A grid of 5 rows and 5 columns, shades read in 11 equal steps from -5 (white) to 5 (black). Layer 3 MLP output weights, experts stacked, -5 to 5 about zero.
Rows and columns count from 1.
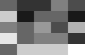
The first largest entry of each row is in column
2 2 4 5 1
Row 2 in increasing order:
-3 1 1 4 4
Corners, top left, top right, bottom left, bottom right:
1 2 1 -5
